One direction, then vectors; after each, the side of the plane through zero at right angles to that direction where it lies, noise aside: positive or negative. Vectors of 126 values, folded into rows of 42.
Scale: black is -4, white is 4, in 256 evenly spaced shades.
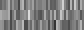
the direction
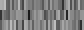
negative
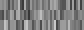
negative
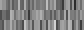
negative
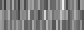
positive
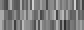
positive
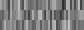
negative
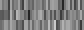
negative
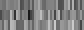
negative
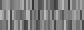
positive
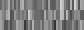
positive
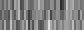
negative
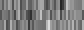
negative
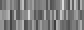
positive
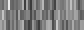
positive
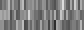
positive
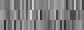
positive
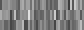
positive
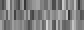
positive
